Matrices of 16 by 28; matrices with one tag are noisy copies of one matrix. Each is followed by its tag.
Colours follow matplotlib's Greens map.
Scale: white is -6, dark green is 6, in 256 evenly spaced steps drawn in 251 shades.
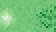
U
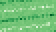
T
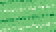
T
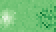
U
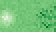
U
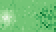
U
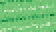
T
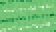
T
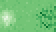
U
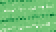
T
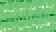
T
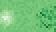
U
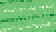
T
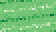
T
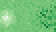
U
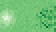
U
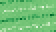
T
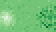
U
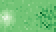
U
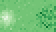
U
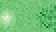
U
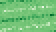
T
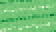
T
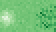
U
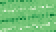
T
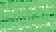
T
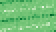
T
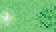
U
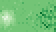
U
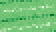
T
